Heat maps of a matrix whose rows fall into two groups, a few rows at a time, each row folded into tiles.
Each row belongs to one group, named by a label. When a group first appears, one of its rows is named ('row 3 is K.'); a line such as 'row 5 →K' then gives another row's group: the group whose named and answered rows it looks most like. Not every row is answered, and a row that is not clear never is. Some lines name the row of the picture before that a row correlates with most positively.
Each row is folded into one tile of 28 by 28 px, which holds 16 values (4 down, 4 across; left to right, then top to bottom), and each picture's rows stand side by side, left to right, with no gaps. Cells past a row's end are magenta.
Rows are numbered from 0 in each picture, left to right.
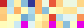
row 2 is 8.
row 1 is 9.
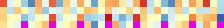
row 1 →9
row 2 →9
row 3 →8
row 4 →8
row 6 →9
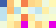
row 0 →9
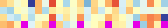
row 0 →8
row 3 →9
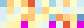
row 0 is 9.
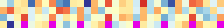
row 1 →9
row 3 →9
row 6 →9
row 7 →8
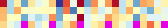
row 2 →9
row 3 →9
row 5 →8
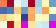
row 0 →8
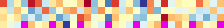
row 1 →8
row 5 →9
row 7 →8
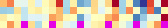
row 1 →8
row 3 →9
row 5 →9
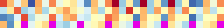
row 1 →9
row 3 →9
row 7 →9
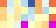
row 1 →9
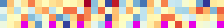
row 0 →9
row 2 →8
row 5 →9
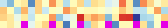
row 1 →9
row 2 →8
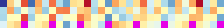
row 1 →9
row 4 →8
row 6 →9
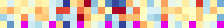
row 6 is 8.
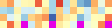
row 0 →8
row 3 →9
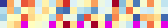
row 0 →9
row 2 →8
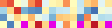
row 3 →8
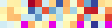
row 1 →8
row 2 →9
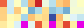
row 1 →8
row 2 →8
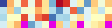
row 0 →9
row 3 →9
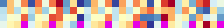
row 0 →9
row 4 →9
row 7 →8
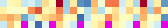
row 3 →9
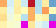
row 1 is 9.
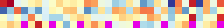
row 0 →8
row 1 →8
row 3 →8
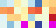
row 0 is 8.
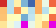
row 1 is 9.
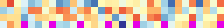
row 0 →8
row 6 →9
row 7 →9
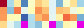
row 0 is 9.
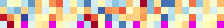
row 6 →9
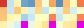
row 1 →9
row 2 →9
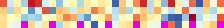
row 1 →8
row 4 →9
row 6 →8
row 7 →9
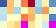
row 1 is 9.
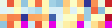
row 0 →8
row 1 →8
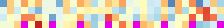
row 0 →9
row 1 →8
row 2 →9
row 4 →8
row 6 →9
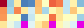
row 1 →9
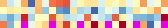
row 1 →9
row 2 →8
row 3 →8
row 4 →8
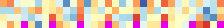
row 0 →8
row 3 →9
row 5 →9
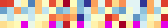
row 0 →8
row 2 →8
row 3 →9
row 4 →8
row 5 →9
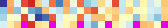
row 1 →8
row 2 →9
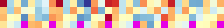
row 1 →8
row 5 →8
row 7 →9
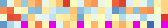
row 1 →8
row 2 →8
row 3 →8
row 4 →8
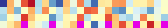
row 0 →9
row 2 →9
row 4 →8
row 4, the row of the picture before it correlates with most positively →1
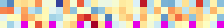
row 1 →8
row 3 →8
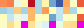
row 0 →8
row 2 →9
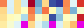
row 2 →9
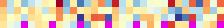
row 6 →8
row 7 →9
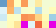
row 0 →9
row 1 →8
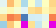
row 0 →8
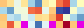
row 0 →8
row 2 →8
